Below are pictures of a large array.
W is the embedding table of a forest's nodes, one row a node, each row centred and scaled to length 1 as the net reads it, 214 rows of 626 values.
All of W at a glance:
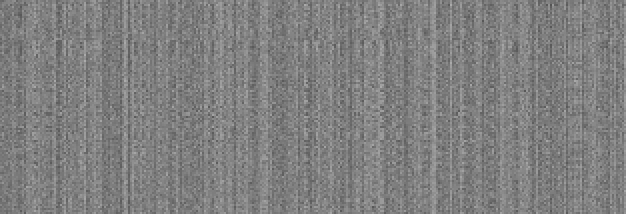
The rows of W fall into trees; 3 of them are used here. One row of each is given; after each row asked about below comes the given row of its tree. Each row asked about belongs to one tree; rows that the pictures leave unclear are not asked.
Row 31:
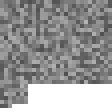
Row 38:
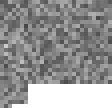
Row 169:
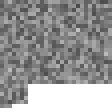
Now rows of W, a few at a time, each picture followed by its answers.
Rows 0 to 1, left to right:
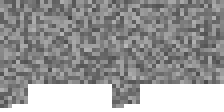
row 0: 31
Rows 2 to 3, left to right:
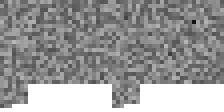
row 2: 169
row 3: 31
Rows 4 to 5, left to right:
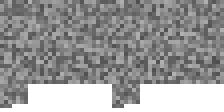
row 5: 169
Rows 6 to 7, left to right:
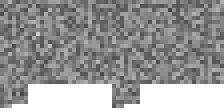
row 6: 169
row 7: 169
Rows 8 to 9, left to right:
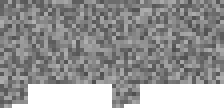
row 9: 169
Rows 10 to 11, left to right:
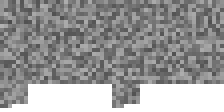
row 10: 31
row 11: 169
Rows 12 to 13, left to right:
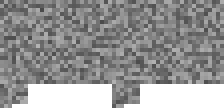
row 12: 169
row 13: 169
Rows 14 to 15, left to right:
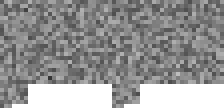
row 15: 169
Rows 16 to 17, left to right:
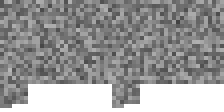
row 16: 169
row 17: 169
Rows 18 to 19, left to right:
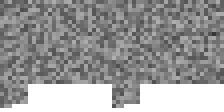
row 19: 31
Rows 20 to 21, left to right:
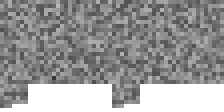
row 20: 169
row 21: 169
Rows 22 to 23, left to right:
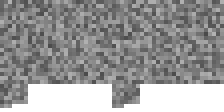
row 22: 169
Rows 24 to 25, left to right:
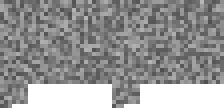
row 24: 31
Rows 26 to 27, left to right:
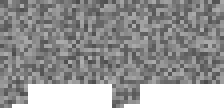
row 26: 169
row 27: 169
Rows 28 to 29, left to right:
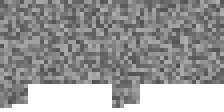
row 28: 169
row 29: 31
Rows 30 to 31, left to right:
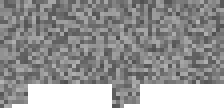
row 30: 31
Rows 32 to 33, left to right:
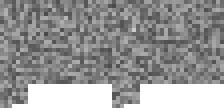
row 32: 31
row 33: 38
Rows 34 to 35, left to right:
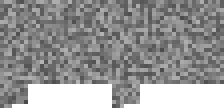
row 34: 169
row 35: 31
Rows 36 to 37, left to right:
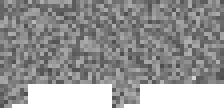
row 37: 31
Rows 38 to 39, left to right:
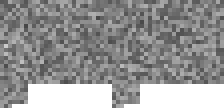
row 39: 31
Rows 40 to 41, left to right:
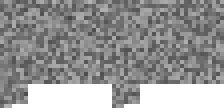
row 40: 169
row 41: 169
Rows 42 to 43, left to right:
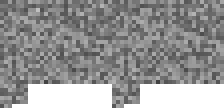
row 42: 169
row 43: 169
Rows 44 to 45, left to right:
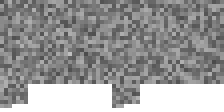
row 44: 169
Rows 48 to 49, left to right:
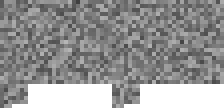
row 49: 169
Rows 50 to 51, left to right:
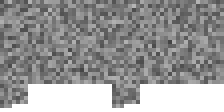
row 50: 169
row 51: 169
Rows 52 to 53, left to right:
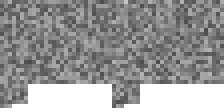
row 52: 169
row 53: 169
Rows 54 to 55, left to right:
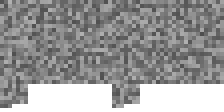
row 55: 169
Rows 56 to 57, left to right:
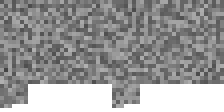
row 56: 169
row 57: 31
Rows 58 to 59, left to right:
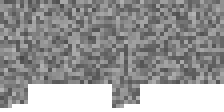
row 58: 31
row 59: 169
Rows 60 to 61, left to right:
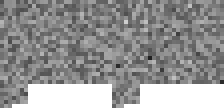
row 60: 169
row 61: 31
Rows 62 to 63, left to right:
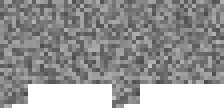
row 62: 169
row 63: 169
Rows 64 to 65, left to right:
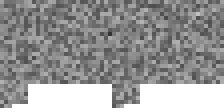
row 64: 31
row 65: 169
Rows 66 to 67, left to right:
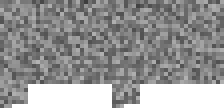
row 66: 31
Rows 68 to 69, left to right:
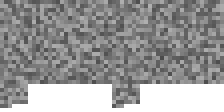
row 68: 31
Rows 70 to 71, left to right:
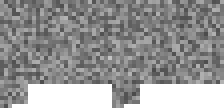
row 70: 31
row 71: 169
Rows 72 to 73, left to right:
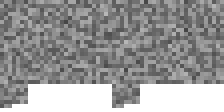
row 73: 169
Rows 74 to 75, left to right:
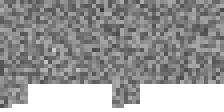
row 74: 31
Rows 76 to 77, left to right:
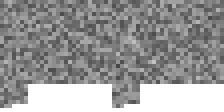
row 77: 38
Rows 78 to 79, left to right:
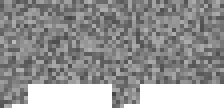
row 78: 169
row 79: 31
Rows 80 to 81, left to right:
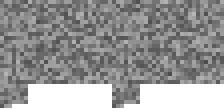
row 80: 169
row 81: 169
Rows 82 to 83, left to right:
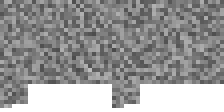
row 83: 31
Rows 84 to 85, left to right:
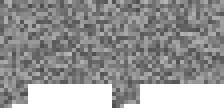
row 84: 169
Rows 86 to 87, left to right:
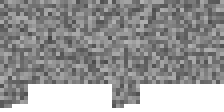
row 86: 169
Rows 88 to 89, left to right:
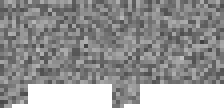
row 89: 31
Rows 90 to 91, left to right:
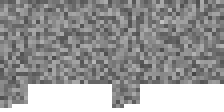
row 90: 31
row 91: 31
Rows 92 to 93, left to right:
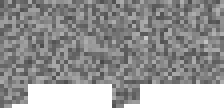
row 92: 169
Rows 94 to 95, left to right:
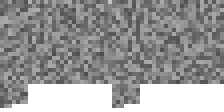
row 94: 169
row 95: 31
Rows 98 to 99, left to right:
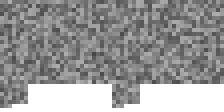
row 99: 31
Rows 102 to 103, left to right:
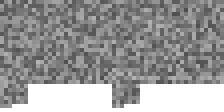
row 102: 169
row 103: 169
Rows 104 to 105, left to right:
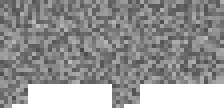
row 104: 31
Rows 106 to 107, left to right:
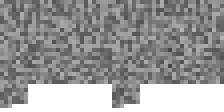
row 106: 31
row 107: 31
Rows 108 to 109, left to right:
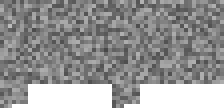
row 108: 31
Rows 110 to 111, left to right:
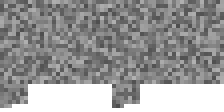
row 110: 169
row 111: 169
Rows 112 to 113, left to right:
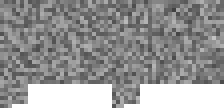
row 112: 31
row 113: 31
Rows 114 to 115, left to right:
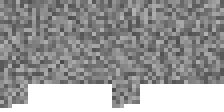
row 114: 31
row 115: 31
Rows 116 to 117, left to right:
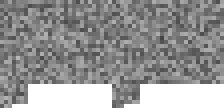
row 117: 169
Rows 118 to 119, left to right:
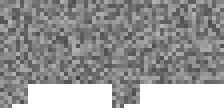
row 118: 31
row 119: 169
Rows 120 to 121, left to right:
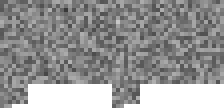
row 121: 169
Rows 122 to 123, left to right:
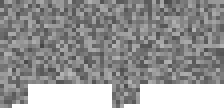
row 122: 169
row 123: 31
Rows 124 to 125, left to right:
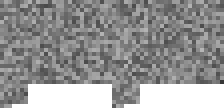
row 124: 169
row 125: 31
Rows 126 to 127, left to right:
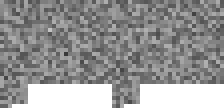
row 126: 31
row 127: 31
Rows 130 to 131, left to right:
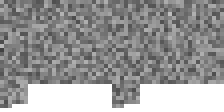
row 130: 31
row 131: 169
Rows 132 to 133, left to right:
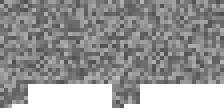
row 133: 169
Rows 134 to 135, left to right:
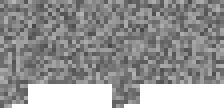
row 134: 169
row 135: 169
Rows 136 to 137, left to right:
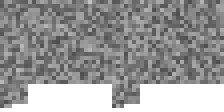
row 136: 169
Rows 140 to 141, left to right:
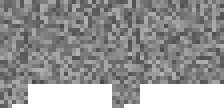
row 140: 31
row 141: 31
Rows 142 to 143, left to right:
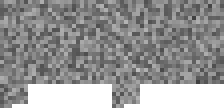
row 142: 169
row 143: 31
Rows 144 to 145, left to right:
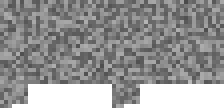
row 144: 31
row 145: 169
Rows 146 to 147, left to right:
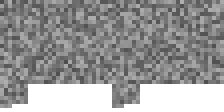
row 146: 169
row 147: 169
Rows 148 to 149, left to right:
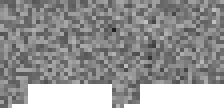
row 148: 31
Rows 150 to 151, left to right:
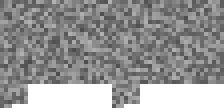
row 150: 169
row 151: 31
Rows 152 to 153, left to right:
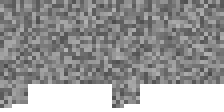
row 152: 31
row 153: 31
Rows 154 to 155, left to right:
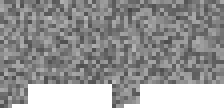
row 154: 31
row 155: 169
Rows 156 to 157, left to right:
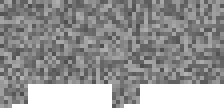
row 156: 169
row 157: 31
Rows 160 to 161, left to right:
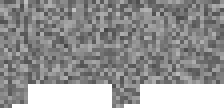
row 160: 31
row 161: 169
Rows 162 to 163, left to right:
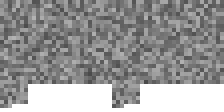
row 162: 31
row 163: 31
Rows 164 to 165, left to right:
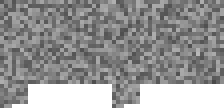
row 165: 31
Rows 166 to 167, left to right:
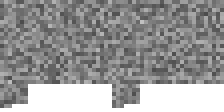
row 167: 169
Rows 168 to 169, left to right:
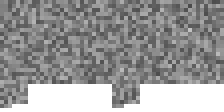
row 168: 31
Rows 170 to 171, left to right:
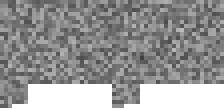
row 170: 31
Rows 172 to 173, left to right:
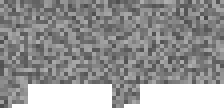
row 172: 31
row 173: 169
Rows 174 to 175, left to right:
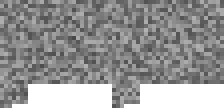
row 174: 169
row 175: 31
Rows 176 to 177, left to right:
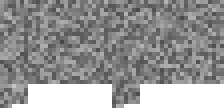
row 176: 31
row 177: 169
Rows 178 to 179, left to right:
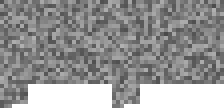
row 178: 169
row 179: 31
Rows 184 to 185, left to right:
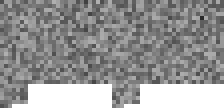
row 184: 169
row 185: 31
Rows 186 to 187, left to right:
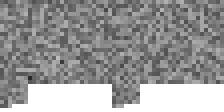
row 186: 31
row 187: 169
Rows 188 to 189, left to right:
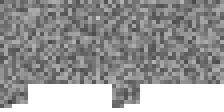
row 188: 169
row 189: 169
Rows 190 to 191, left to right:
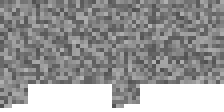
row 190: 31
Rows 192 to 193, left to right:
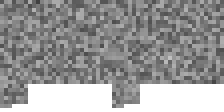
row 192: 169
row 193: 31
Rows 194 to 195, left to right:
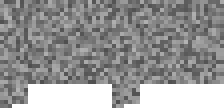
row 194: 31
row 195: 169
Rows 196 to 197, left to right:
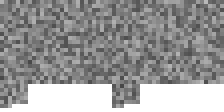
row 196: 31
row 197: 169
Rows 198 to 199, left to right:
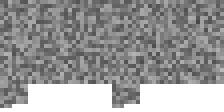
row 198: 169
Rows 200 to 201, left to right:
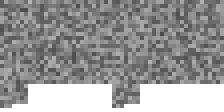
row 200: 169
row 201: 169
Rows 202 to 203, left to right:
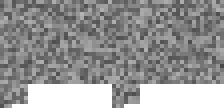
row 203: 169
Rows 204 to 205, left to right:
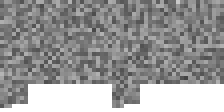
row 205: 31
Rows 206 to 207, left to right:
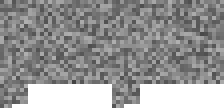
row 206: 169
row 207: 169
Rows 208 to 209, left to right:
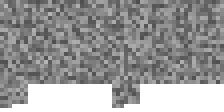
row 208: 31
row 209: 169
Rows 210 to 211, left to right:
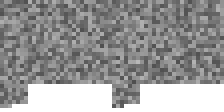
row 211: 169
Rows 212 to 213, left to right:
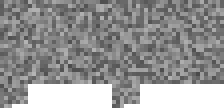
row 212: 169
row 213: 31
